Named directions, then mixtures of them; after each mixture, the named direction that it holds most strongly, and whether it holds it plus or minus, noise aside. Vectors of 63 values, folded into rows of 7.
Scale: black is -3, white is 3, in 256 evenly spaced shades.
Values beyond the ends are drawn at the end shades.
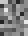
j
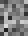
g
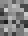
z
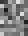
j, minus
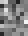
j, plus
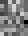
j, minus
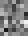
z, minus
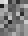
j, plus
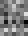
z, plus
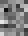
z, minus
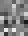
g, minus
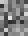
g, minus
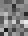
g, plus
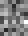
j, plus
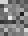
j, plus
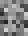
z, plus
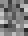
z, minus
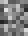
z, plus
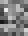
z, plus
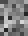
g, plus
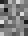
j, minus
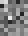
j, plus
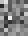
g, minus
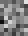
g, plus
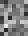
g, plus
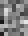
j, plus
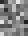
j, minus
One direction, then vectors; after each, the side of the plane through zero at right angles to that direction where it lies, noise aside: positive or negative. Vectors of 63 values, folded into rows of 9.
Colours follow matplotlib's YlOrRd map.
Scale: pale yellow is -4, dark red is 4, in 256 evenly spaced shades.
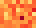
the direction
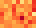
positive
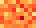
positive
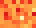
negative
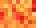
positive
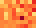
positive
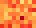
positive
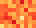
negative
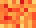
negative
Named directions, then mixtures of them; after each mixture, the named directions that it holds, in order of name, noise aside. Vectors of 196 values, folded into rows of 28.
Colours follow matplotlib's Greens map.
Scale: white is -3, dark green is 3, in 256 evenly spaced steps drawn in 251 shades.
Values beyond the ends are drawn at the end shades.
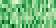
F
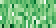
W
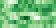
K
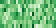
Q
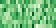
Q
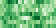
K, Q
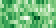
F, K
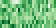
F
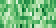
K, Q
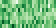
F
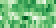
K, W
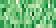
F, Q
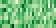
F, Q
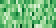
Q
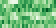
F, K
